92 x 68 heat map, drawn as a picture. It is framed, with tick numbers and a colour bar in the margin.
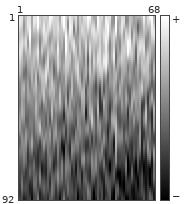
The ninth with the lowest average is the bottom right. The grain runs up and down. Values rise toward the top. Overall the values sit about 50% of the way up the scale.
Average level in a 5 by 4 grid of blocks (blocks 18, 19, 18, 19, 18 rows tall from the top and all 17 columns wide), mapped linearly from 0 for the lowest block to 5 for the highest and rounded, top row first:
5555
4444
3333
2221
1110
